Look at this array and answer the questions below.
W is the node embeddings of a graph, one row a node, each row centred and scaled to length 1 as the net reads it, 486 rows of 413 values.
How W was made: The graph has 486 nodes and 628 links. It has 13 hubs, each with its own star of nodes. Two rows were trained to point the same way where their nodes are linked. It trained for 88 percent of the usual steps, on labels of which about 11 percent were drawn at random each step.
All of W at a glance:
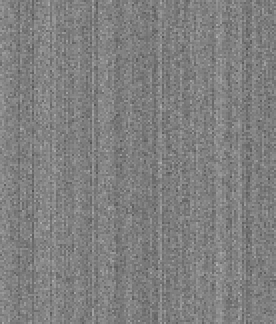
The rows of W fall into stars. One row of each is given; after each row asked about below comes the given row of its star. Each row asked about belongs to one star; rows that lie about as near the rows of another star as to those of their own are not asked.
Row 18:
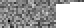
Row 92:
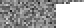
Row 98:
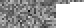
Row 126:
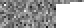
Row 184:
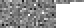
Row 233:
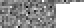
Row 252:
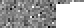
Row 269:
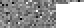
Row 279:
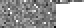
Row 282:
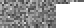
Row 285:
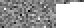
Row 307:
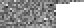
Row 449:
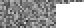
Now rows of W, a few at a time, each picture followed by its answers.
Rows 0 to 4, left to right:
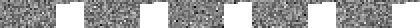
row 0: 184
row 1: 279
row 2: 233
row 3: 184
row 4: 18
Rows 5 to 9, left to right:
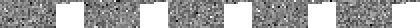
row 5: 252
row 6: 92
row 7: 233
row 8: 252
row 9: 92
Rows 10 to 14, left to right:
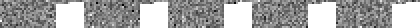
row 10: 449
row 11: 269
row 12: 269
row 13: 285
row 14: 98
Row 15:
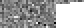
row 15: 18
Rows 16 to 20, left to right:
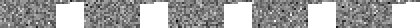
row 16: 279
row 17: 98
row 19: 449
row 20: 98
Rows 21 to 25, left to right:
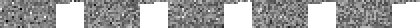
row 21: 307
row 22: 449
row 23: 98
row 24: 92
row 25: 252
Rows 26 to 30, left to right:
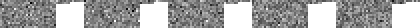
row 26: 252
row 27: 449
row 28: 92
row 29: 92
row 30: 307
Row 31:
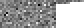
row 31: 269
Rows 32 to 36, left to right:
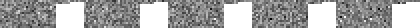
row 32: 98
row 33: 233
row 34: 252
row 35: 252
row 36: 282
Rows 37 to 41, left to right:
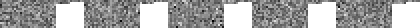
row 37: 269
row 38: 126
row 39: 233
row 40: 285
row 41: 233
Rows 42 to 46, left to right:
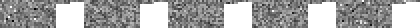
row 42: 282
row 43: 307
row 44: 252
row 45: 184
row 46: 98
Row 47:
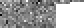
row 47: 98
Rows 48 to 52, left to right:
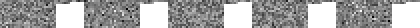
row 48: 233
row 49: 449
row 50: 126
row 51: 285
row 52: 269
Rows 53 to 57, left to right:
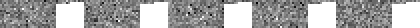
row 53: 282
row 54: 252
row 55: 279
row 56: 126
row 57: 92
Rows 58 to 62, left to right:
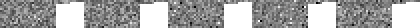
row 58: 126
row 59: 307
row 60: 252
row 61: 233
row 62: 449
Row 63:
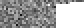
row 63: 285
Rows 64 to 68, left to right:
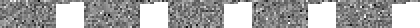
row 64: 98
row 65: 282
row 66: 233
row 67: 269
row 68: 184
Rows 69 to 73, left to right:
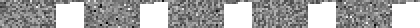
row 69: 285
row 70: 252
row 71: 269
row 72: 269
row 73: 126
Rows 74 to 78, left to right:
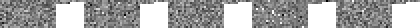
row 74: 98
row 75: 269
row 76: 18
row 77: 285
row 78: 92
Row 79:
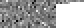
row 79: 18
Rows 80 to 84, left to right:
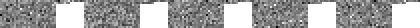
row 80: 98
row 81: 279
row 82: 98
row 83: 92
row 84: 98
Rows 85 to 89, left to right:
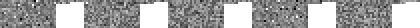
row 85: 18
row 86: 252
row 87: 184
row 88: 282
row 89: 126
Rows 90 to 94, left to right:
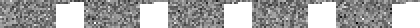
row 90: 279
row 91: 126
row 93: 126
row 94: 126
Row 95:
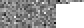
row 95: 18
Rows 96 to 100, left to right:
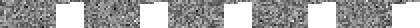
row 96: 98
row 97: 126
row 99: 98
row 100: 269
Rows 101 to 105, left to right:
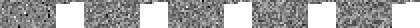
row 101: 233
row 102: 279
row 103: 92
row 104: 282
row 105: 449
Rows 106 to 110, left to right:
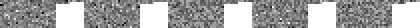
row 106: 269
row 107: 18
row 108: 449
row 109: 279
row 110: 279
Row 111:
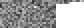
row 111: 269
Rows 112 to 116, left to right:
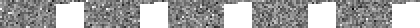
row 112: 307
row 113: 184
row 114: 126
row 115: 285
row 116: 449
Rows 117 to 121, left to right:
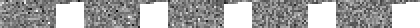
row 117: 279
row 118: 279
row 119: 449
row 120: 269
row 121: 92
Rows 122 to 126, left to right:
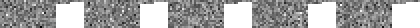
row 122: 184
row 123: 18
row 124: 184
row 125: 307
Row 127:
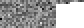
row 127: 184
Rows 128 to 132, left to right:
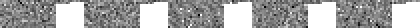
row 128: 98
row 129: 92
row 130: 285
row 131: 279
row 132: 252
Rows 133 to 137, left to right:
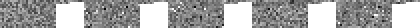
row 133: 18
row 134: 307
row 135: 252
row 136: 449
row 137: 307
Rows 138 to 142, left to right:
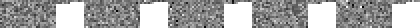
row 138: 184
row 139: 279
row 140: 233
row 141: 285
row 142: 252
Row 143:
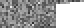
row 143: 252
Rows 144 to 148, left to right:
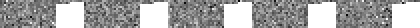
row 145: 269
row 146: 279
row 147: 282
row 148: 282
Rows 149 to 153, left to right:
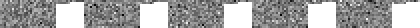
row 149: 279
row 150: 98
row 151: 269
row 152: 98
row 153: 92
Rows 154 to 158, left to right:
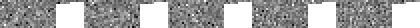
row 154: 449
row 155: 126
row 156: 18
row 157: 252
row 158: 269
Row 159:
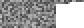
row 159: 233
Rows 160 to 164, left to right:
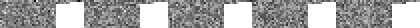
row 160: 18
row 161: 126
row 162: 18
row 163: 98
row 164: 184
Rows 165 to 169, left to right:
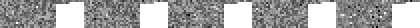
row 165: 279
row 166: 18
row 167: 282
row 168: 18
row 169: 279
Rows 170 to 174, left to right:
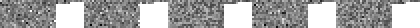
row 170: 449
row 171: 449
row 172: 279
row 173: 92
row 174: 279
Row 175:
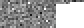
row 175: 285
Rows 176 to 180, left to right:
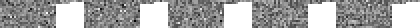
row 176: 126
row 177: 269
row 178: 269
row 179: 184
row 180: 252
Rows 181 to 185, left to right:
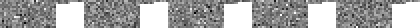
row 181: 18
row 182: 282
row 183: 279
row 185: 307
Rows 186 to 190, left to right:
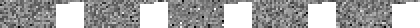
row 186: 126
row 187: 98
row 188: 184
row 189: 184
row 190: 126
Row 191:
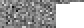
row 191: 98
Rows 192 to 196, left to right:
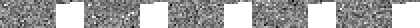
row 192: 126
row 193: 126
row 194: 269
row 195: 92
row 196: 285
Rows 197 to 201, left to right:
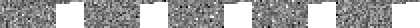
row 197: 449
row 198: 184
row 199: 279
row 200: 184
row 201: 92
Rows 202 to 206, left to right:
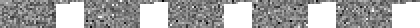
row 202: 252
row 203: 18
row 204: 233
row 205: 449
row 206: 449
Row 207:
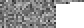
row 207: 285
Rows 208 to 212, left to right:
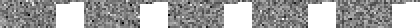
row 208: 98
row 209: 233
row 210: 98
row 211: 449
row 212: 307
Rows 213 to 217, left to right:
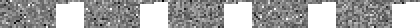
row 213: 18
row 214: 252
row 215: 282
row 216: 282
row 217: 18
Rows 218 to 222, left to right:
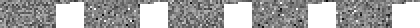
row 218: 98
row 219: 285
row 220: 282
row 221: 285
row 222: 282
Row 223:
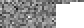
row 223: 282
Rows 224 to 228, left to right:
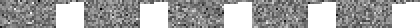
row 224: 98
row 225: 282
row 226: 126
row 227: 279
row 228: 98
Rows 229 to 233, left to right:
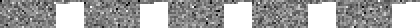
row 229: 449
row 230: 92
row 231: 233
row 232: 449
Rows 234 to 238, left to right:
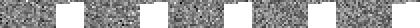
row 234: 98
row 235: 126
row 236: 252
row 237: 18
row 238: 18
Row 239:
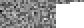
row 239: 184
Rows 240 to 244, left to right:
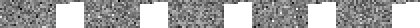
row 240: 307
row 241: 18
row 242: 233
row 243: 285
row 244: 98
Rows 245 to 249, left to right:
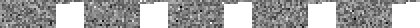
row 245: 279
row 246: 252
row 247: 98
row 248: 282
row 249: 92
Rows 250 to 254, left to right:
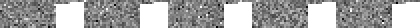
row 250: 126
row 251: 282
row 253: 449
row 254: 282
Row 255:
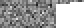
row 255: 184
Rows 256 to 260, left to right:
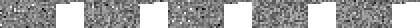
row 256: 282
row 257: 269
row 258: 282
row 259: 307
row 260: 282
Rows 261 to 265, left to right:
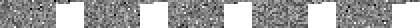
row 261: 92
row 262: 285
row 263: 184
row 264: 98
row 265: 279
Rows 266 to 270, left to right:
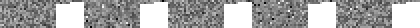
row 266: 18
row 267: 18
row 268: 18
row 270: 252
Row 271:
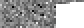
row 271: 279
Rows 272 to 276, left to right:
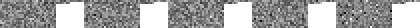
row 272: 92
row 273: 126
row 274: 307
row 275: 18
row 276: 269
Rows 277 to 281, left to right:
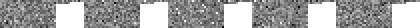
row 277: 269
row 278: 252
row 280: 184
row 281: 92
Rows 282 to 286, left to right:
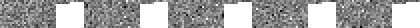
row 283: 269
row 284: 285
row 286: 92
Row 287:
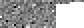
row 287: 307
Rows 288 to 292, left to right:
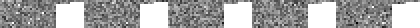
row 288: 184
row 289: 18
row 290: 285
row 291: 18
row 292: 126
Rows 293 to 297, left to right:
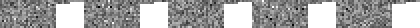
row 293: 269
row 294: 184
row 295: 92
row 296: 252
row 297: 252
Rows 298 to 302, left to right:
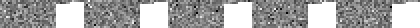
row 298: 449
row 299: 92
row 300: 233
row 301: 279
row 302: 269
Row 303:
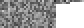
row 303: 92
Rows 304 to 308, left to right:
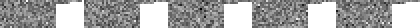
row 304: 126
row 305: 92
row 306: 92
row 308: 126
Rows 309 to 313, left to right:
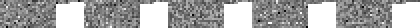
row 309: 18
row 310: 233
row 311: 449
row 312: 279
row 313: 279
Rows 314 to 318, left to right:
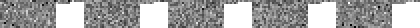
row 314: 92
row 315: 18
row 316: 184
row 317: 269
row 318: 307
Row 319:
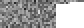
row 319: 18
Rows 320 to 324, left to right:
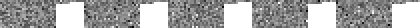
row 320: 285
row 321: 126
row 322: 18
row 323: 269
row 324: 449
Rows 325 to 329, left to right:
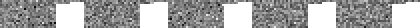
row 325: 18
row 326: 126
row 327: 307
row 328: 184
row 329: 98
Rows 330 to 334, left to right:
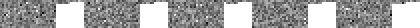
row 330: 269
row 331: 98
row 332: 18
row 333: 449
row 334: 285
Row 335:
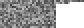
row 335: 285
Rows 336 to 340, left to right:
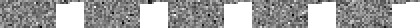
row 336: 269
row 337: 233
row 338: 269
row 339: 269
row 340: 126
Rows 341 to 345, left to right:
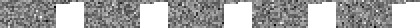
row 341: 269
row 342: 18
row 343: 252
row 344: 252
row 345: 98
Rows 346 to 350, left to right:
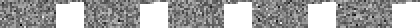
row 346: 285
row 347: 126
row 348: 285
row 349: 98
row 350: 285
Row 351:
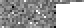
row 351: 279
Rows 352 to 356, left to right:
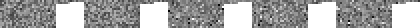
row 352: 126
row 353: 282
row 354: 126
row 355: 269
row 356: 282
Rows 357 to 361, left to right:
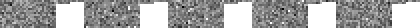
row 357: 282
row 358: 285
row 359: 184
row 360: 279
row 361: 92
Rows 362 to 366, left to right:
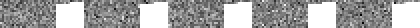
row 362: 126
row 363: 126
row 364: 279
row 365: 184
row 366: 449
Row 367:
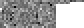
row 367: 307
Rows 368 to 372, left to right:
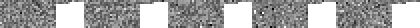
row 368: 269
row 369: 279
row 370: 184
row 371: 307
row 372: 92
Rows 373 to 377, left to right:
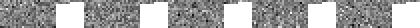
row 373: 98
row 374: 233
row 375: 449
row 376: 307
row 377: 252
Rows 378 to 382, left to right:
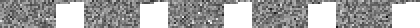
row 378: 252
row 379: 269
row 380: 98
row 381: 285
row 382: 98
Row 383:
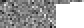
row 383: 126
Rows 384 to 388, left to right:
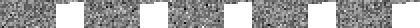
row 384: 18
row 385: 449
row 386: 269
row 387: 252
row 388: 18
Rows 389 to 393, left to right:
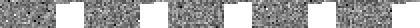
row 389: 233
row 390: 269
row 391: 285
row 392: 98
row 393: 269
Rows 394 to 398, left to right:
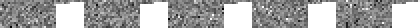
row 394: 285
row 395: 126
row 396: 126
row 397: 282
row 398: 184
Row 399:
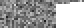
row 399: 98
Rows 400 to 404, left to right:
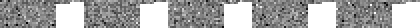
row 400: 449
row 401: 126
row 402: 98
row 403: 126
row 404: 307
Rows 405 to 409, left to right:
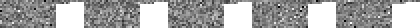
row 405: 282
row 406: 449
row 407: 126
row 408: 233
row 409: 233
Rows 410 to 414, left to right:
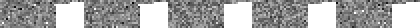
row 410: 307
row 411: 307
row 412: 126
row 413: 269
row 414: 92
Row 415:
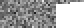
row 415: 92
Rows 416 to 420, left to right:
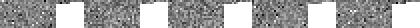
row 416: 282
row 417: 126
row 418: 92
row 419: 449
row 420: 282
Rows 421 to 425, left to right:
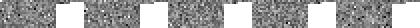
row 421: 282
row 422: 282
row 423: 285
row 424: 279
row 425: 282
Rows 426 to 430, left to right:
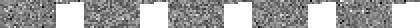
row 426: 252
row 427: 184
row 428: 18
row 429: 18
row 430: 92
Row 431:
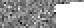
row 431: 126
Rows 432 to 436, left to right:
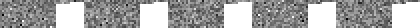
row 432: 285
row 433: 269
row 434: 18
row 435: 269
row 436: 18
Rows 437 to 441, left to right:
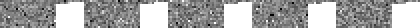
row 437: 449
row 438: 92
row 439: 184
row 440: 285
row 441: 98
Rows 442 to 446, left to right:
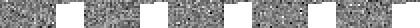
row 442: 126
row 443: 184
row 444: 269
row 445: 307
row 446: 92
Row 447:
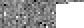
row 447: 18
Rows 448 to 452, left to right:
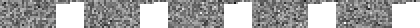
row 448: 184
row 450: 233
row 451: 307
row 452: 252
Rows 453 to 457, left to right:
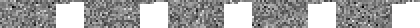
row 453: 98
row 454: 449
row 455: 252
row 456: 285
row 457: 252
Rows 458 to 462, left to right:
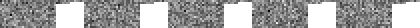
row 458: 449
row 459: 252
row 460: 98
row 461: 98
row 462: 184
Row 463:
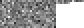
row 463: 449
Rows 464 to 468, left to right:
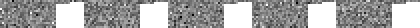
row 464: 307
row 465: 92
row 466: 307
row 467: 92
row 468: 282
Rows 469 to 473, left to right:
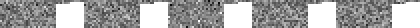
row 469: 449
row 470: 184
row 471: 92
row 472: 449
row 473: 126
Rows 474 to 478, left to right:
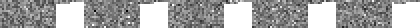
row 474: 252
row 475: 279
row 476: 98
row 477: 98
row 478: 18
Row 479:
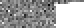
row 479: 449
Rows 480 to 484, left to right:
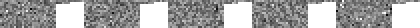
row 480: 92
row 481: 307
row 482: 126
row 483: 449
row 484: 126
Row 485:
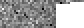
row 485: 282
